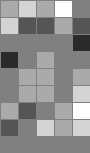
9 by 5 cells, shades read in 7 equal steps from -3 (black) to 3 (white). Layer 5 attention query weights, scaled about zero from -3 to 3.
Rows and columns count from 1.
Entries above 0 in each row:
4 2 0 1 3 3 3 3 0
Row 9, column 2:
0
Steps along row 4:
up up down same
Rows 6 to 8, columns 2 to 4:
1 1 0 / -1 0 1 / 0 2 1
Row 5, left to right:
0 1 1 0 1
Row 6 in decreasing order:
2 1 1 0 0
